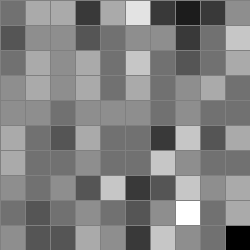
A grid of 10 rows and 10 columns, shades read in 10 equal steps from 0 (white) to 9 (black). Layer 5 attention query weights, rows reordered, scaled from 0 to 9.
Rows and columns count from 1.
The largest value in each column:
6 6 6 7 5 7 7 8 7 9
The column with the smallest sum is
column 8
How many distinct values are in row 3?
5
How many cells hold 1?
1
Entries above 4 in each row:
5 5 5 3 4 6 6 4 6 5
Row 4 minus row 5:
0 -1 -1 -1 1 -1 0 0 -2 0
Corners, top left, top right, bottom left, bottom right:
5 4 4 9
